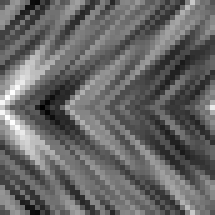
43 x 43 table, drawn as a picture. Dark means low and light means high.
The ninth with the highest average is the middle left. Overall the values sit about 40% of the way up the scale. The top and bottom halves mirror each other.
